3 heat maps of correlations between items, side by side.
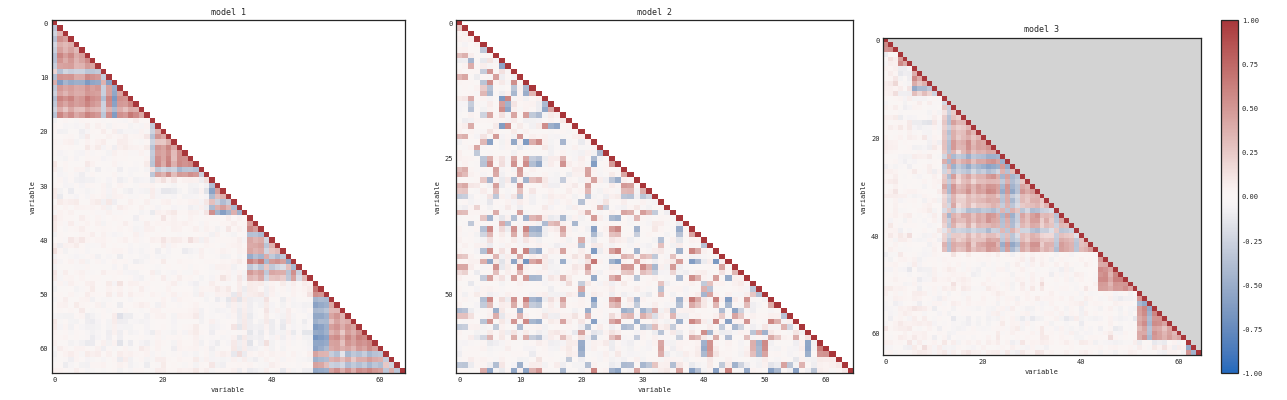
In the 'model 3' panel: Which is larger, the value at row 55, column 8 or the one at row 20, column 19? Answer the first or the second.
the second
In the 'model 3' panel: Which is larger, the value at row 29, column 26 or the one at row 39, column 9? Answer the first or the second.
the second
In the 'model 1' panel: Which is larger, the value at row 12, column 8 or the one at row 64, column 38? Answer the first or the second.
the first
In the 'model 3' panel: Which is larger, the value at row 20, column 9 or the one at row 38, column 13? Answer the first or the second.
the first
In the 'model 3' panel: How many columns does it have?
65
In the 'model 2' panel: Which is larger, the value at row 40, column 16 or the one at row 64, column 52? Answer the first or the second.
the first
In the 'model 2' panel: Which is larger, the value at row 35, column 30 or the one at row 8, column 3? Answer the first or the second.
the first
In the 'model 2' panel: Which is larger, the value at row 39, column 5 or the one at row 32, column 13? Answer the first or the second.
the first
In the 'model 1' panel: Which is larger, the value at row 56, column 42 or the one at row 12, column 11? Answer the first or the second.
the first
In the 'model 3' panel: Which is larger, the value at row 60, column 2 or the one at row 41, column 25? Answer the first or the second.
the second
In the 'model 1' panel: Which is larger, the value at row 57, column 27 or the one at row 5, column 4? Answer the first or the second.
the second
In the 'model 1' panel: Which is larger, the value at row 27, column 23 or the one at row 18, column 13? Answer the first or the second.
the second
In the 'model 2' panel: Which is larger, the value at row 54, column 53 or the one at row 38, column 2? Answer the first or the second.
the second
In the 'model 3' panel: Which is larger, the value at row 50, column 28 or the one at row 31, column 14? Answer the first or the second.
the second
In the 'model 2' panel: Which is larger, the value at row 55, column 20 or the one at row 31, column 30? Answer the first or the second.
the second
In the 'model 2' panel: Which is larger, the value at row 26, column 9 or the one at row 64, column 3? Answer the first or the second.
the first
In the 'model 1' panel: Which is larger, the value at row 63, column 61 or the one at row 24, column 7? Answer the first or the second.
the first
